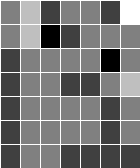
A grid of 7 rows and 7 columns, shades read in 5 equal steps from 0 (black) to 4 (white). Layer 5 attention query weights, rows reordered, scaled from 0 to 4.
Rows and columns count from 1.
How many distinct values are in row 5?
2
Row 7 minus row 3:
0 0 0 -1 -1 1 -1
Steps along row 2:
up down up up same same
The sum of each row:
15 12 11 12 12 12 9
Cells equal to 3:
3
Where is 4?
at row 1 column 7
